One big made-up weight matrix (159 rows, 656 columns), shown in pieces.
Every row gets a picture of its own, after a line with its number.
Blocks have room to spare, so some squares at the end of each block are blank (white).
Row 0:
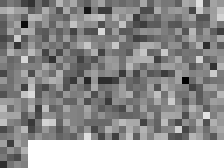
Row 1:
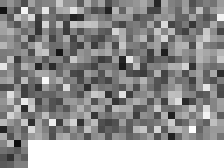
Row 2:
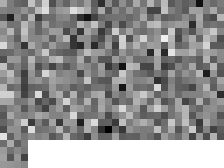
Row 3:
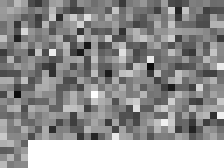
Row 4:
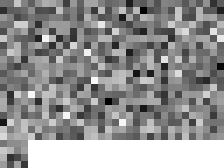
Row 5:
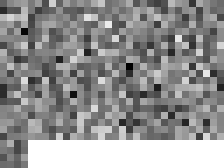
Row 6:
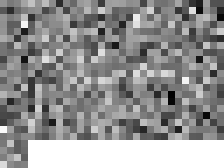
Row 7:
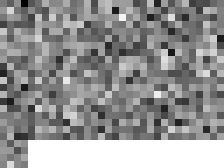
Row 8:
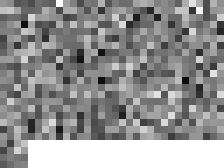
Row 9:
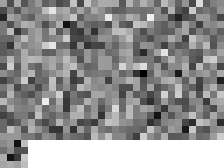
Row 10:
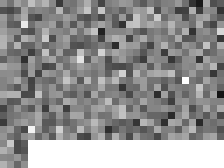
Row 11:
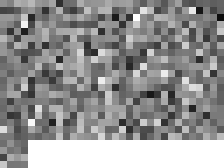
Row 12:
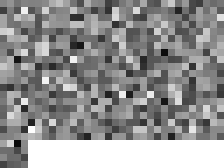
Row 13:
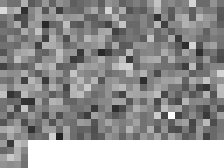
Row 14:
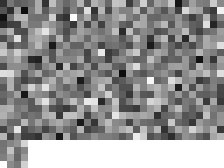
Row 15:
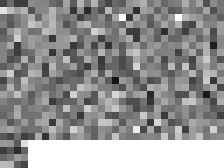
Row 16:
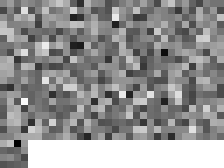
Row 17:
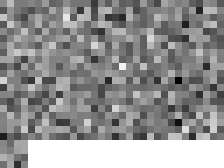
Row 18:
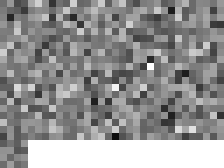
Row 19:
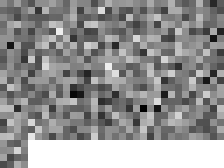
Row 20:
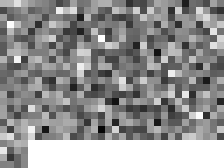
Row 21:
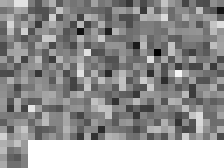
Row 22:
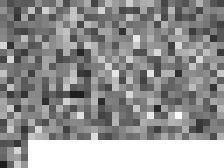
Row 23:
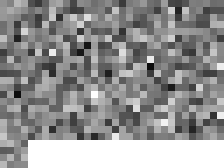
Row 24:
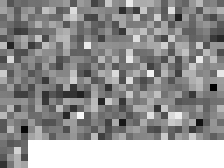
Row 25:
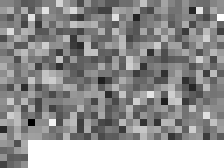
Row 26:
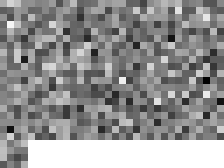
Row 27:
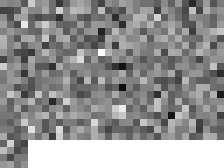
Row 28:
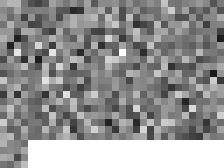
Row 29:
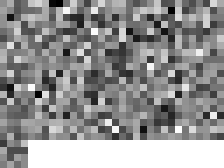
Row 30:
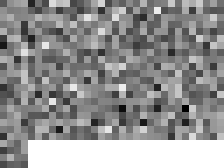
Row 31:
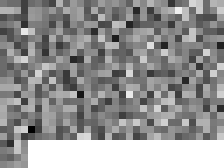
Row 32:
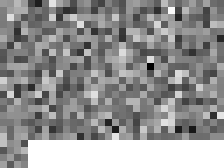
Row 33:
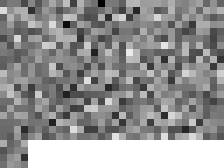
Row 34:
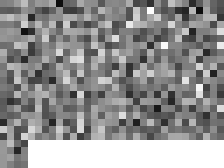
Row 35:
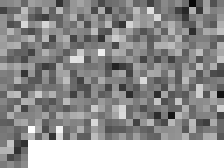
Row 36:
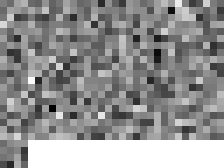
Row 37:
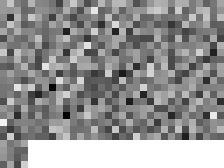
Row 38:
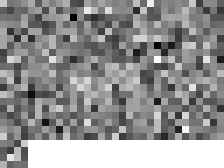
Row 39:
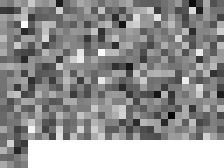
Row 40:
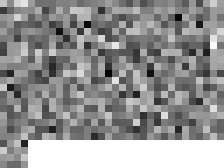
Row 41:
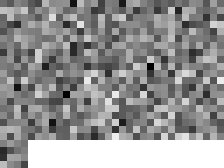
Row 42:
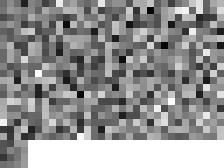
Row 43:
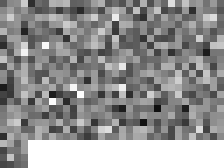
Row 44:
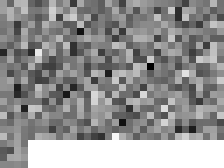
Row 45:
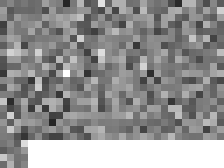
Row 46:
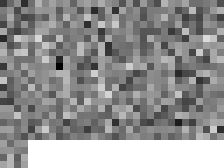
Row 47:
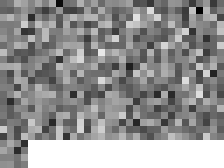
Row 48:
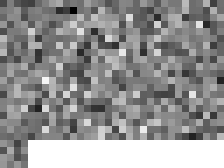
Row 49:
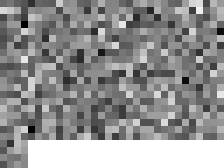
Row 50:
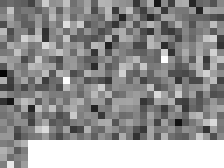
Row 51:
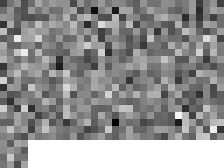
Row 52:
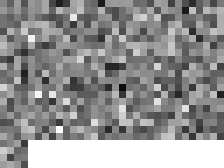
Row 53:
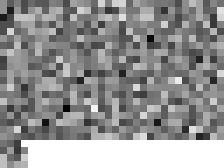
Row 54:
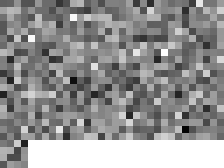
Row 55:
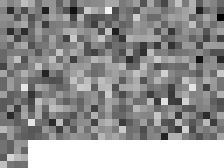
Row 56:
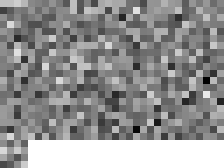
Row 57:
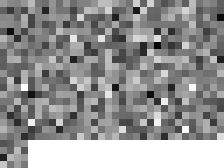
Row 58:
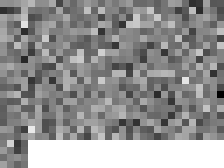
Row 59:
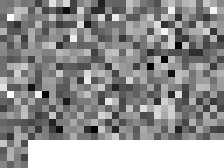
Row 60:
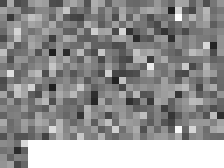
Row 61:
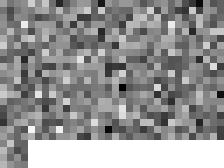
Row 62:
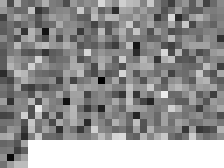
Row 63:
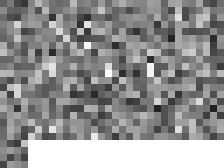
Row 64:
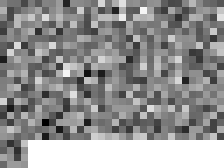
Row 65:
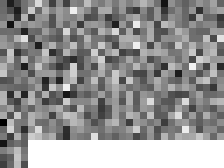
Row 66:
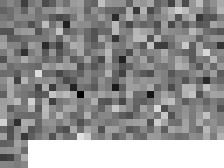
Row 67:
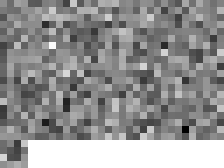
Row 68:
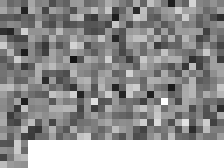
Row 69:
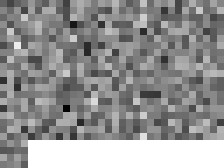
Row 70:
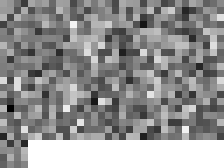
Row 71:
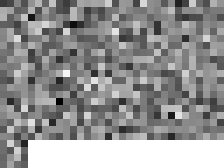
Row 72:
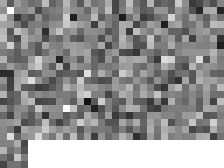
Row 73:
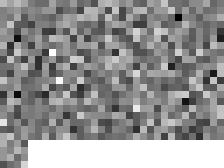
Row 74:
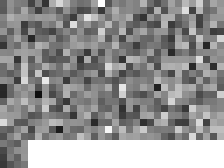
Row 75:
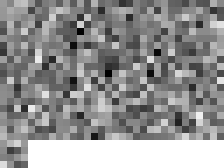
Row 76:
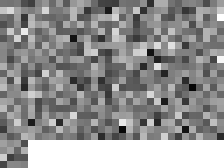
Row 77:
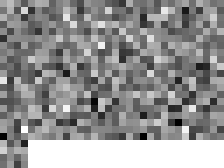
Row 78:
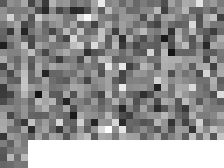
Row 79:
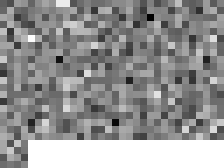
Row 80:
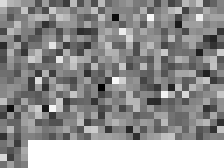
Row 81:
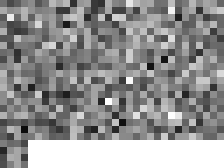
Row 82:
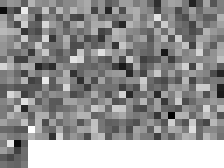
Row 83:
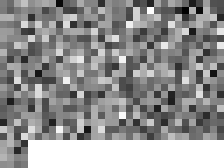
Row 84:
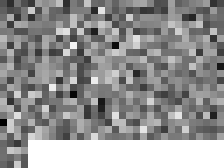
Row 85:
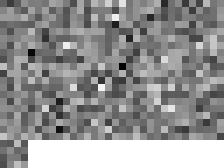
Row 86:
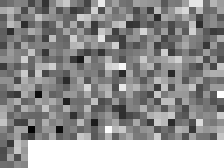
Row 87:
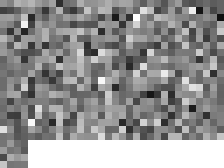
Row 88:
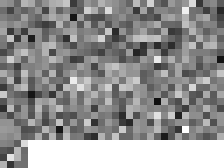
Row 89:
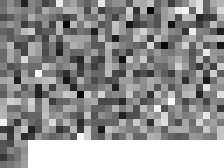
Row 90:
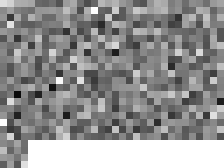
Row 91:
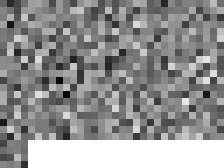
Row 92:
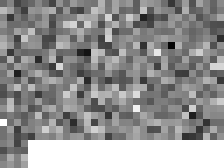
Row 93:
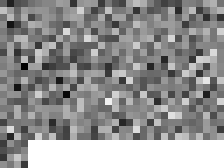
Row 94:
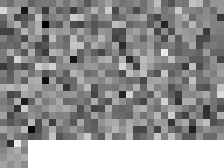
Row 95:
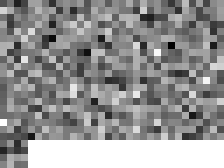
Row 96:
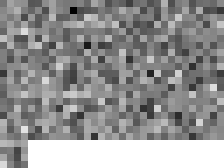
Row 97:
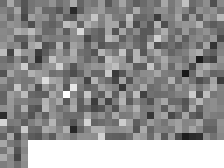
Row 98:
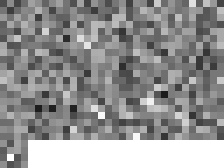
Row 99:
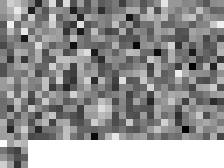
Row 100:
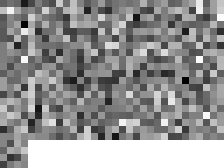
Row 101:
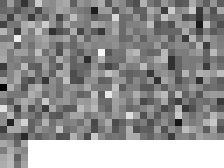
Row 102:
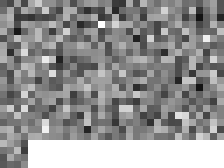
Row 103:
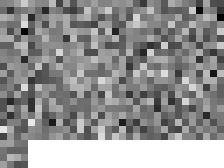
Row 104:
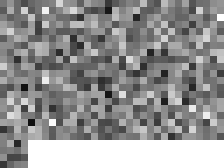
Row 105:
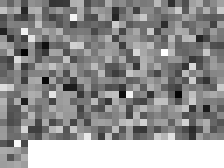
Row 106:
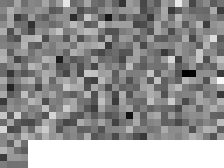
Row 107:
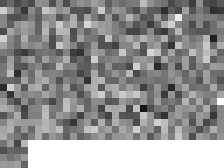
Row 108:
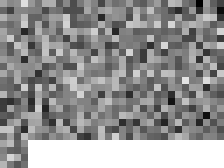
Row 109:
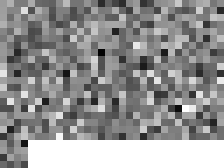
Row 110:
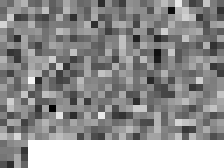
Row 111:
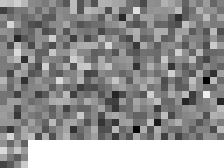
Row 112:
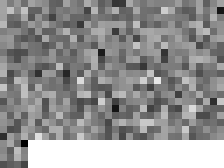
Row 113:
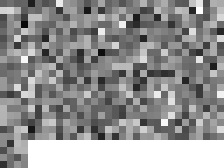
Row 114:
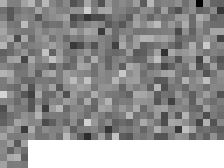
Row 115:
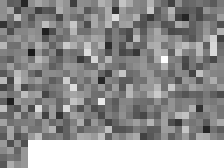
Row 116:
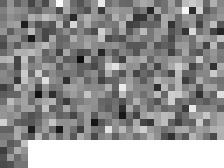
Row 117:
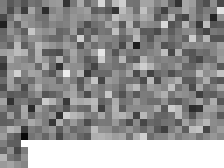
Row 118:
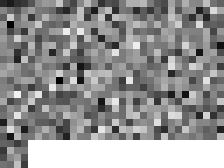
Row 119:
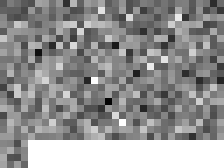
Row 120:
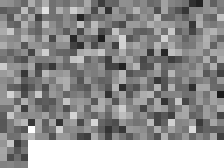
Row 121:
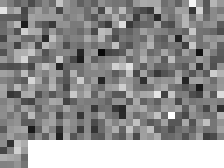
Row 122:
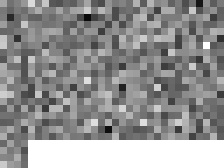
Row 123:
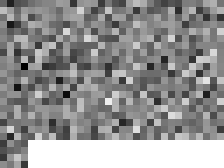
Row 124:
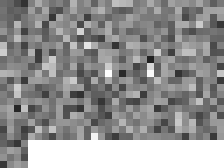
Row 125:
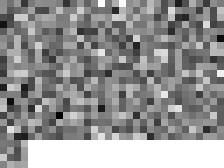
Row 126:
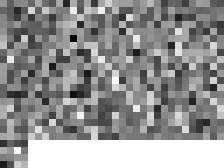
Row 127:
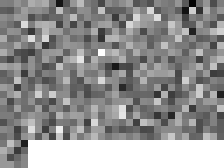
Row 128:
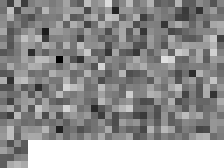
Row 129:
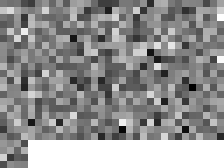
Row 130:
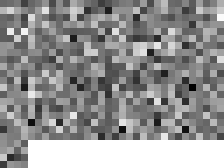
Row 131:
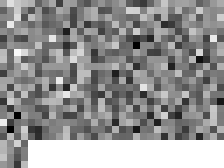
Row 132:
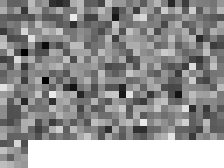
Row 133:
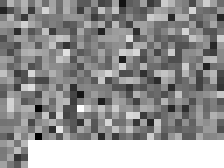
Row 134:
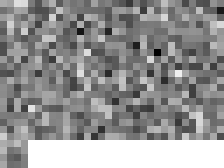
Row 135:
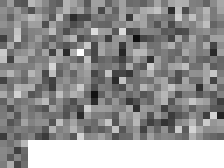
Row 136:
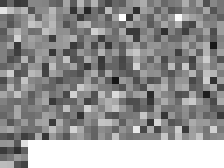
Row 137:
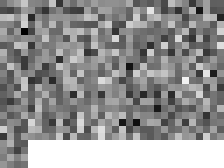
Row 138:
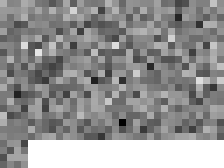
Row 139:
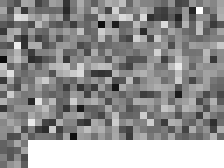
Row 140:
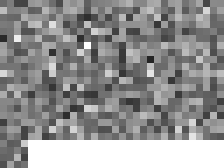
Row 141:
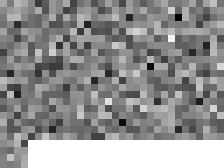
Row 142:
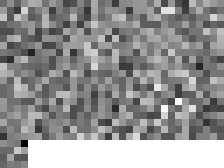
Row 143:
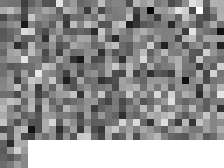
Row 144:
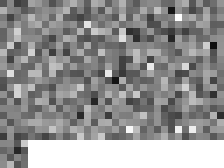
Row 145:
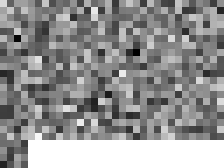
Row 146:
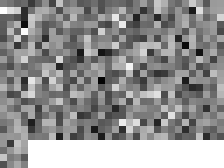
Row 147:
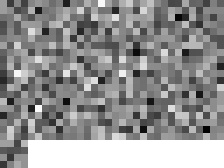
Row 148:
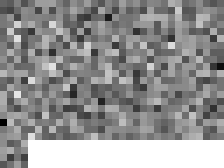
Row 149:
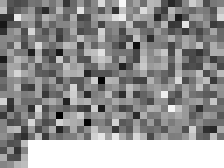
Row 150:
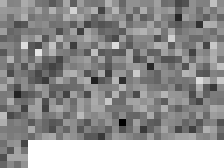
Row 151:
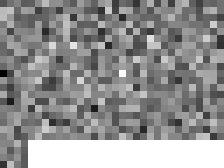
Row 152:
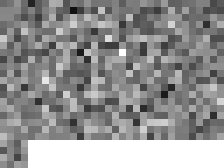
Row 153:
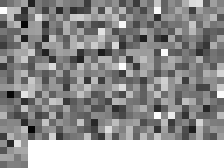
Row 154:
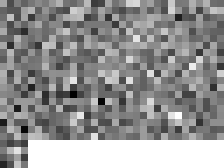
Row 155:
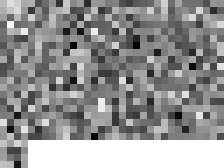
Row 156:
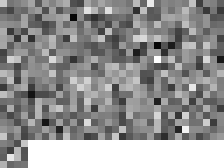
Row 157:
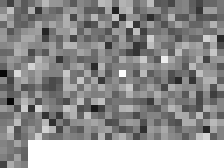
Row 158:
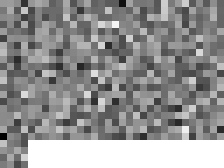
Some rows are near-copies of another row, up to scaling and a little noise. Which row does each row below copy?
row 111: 56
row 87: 11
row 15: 136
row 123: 93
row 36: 110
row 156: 38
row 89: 42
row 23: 3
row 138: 150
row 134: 21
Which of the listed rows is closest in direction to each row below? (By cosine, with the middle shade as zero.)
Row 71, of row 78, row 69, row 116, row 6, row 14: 69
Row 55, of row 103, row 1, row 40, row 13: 103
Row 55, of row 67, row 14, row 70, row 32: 67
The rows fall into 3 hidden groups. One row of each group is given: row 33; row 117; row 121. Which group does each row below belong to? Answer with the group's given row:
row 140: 33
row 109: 117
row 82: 121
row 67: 117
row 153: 121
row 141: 33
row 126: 33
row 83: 121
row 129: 121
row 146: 121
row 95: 33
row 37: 33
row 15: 33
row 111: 33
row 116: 121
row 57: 121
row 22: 33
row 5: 121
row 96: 33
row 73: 33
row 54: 121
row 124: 33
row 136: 33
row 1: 121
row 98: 117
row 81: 33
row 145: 117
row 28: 33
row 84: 33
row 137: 121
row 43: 121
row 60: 33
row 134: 33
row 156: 121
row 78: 121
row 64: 117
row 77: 117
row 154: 33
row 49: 121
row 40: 33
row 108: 121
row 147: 117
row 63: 33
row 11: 121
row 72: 117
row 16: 121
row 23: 33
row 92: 33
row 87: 121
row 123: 33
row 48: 33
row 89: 121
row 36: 117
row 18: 33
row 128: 117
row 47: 121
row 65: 33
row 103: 121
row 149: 117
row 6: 121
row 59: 33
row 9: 117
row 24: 33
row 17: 117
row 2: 121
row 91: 33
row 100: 121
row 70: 117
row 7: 117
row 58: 121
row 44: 33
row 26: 33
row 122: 121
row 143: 121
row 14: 117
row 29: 33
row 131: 33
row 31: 121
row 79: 117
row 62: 117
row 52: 121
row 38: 121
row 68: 121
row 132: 121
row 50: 117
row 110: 117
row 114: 121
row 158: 117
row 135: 33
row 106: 117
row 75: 33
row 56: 33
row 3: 33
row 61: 121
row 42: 121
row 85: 117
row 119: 33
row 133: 117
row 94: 121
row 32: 33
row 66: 121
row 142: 117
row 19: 33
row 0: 121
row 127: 121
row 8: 121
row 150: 33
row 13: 121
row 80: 117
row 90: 33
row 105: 121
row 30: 121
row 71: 117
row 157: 117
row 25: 121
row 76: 121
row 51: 117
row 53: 117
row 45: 117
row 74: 121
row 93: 33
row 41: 33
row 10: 121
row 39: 121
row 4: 33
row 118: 33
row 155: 33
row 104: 121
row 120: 121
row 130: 121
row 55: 121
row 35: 121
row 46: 117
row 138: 33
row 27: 121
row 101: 117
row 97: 33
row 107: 33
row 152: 33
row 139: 117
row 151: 117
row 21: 33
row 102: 117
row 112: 117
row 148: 33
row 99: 33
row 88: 121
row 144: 33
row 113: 121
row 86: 121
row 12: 121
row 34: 121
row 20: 33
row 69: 117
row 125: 117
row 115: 117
